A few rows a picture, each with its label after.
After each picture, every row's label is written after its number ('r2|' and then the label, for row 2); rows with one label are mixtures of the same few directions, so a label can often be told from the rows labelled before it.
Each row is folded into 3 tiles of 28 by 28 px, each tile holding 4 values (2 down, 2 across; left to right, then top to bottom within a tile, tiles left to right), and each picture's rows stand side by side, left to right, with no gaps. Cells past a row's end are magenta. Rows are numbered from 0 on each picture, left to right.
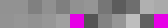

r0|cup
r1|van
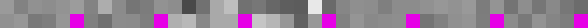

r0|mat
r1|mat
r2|mat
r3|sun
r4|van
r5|sun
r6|mat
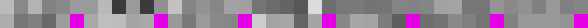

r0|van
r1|cup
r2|van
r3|sun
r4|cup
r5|mat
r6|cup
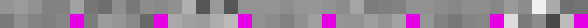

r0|mat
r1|cup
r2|cup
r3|cup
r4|cup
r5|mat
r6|van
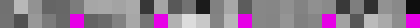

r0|mat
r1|sun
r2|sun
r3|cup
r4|mat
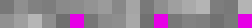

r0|cup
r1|sun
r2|mat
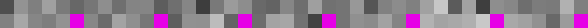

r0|van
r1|mat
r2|van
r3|cup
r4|van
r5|cup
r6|sun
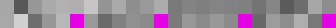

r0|mat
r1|van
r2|van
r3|van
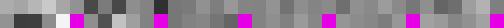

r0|cup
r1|mat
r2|cup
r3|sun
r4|van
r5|mat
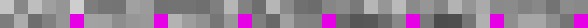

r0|mat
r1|mat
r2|sun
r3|mat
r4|cup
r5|cup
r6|cup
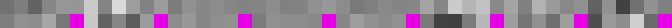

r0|van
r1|van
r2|van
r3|van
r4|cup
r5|cup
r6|van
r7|van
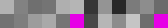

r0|van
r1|van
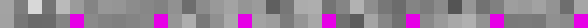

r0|sun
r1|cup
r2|mat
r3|mat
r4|mat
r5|sun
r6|sun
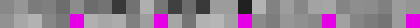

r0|cup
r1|sun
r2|mat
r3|van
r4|sun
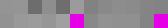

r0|cup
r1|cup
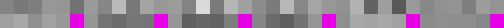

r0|mat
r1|sun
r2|sun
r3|cup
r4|cup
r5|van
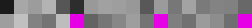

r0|van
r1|sun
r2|mat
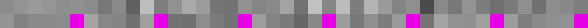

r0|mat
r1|sun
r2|mat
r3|sun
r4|van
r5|van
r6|mat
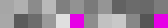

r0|cup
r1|cup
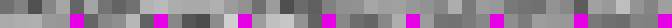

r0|sun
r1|van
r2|cup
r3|cup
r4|cup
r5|sun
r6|mat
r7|sun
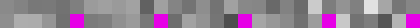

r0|cup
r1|sun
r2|cup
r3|sun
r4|van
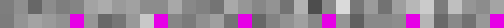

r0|sun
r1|cup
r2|van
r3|sun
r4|van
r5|van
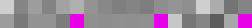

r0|van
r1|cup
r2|van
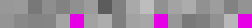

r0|cup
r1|mat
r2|cup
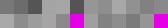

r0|mat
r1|van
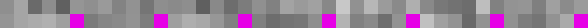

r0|cup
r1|sun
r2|cup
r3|cup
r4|van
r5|sun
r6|cup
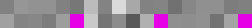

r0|van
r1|van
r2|van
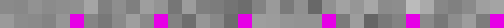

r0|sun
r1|van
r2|mat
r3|cup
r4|mat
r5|van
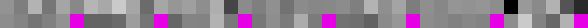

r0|sun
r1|sun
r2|sun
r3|van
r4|cup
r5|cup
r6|van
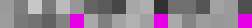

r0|sun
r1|mat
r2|mat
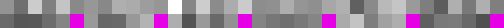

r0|cup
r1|cup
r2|van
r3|sun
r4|mat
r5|cup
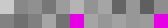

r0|van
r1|cup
